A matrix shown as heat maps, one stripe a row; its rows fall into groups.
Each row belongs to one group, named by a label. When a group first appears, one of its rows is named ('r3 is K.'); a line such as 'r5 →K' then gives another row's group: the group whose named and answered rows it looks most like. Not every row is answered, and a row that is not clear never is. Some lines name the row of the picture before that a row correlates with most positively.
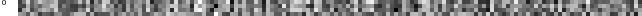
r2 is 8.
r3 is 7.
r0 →8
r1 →8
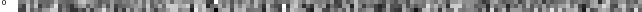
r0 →7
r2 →8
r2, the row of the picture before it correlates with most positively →1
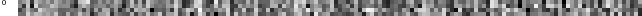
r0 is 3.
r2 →8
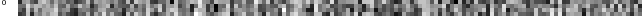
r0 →8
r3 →8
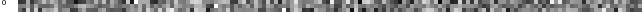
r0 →8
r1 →7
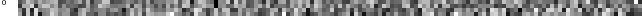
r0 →8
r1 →8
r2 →3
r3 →3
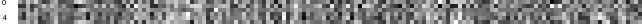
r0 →7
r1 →8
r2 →3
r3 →7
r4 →7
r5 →7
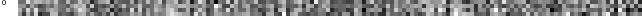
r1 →7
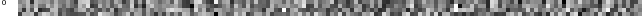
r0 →3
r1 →3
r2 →7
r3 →8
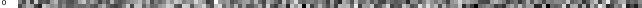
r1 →8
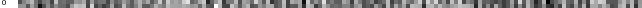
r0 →7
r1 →7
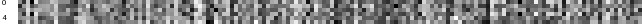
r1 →8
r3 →3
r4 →7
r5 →7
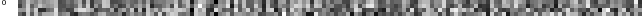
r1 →8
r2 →7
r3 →3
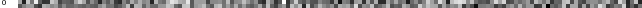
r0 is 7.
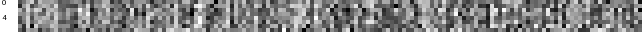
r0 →8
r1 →8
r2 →3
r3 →3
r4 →3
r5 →8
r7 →7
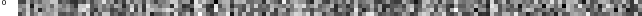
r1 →3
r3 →8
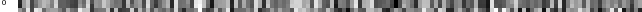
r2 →3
